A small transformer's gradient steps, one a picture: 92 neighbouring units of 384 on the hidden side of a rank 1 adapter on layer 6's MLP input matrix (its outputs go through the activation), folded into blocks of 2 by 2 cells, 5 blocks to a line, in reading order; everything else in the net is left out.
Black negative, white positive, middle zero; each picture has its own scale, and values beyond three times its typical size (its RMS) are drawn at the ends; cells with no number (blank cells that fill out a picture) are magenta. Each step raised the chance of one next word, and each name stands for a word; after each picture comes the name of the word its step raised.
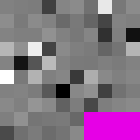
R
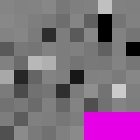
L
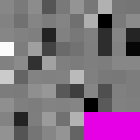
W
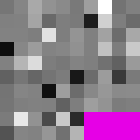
W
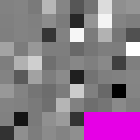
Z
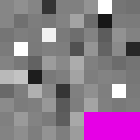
Z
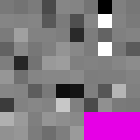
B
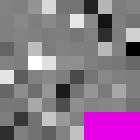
L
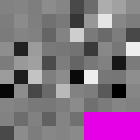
Z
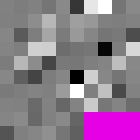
B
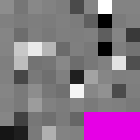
B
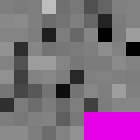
L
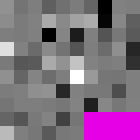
W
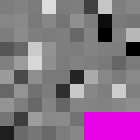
L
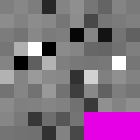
R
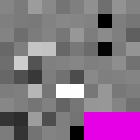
B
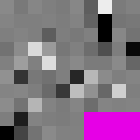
L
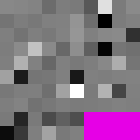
B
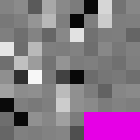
Z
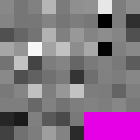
B
